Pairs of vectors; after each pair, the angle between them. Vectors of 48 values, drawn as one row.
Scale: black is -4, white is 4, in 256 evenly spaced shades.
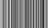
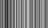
partly opposed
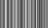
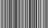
partly opposed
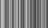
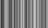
nearly opposite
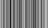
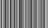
partly aligned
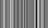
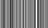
nearly opposite
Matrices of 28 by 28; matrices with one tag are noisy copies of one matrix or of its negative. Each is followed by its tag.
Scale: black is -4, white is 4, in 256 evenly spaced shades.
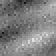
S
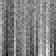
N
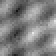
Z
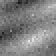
S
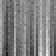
N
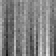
N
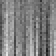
N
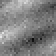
S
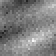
S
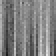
N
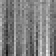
N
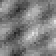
Z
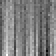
N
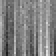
N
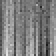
N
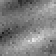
S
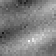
S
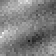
S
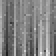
N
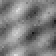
Z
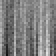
N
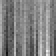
N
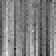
N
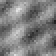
Z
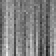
N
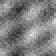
Z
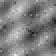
Z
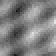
Z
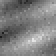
S
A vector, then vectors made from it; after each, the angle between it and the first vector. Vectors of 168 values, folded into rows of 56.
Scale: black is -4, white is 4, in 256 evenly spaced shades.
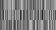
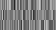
orthogonal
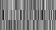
nearly parallel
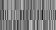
nearly parallel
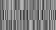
nearly parallel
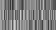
nearly opposite
